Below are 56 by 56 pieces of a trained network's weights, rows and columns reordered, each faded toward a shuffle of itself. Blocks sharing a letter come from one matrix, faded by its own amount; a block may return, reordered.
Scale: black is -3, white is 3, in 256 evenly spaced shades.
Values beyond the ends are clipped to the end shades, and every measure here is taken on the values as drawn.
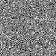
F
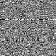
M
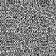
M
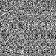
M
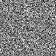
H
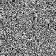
H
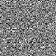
M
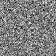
H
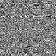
M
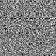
M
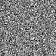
H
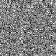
F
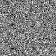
F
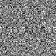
M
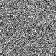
H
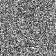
H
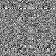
M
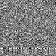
M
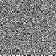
M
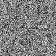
H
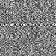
M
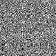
F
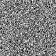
H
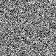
H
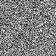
H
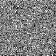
F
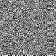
M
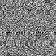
M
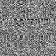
M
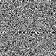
F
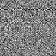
M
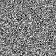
H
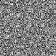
F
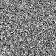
H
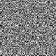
M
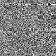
M
